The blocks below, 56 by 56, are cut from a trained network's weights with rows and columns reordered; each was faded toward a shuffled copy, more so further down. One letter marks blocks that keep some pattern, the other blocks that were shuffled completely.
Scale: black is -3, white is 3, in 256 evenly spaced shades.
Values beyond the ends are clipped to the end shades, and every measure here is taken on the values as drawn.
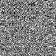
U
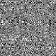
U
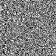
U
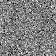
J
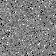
J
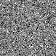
J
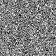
J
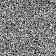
J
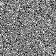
J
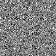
U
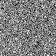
J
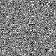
U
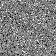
J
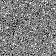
J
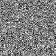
U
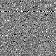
U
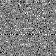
U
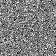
J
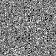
U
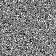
J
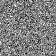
J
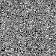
U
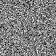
U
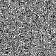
U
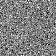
U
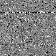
U
